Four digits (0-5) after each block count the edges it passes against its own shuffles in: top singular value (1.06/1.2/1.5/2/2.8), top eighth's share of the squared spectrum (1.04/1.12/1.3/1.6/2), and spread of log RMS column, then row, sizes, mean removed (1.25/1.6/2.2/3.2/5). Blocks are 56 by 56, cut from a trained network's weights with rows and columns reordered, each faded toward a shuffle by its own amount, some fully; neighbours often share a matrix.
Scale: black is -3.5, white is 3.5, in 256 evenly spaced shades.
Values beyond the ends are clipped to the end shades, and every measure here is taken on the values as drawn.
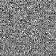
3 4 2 2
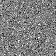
0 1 0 0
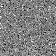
1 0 0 0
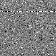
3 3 0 2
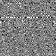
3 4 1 2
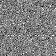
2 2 0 1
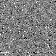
2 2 0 1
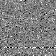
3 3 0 2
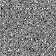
1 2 1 1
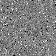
0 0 0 0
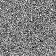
0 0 0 0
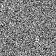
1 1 0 0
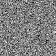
0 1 0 0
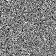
0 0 0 0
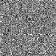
3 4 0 2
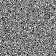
0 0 0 0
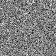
0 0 0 0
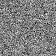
0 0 0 0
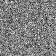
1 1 0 0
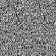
3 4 1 2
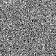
2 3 0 1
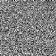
3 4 1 2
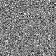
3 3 0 1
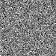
2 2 0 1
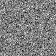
1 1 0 0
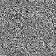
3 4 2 2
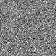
3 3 0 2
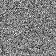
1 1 0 0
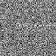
3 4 1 2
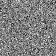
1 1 0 0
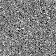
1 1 0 0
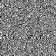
3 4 1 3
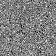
0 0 1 0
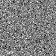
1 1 0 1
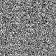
2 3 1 0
